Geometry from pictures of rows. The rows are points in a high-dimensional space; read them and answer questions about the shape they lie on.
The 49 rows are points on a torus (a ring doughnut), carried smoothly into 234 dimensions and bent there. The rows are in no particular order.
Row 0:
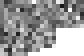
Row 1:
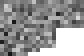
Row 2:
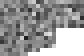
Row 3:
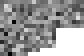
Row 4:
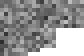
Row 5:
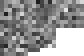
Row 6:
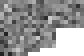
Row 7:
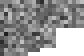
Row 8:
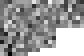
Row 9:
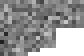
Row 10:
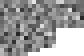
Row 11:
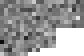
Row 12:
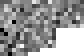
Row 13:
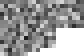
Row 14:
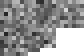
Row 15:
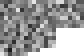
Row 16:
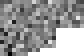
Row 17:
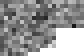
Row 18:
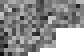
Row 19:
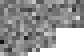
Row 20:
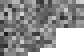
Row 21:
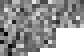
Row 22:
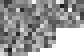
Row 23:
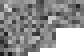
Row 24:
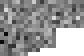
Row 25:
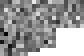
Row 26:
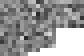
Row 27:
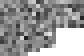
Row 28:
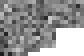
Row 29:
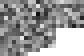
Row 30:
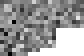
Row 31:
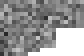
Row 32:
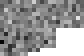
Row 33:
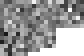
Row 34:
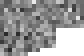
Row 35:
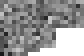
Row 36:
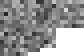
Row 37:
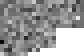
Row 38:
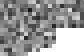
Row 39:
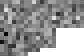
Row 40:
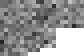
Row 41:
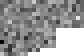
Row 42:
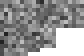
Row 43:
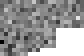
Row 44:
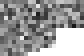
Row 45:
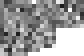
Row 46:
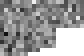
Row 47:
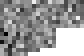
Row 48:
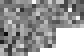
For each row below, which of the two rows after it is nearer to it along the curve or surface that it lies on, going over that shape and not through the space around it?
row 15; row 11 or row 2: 2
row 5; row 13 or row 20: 20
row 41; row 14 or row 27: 27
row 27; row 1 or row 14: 14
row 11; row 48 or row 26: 26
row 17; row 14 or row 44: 44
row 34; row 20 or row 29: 29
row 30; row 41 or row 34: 41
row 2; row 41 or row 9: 41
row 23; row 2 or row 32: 32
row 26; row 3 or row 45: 45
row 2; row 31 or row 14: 14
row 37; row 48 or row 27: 27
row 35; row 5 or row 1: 1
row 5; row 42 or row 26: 42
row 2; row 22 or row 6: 22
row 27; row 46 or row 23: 46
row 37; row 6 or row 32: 32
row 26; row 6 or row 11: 11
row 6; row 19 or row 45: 19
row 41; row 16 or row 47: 16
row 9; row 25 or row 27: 25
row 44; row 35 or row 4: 4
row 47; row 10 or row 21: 21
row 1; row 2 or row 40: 40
